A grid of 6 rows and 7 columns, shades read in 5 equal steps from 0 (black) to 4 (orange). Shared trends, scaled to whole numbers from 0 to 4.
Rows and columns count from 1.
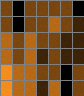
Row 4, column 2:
2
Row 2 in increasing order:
0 1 2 2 2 2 3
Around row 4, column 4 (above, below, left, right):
2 2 3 2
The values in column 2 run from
0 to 3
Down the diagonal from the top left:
2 0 3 1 2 0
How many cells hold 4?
2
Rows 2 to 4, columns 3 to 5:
2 2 3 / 3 2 2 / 3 1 2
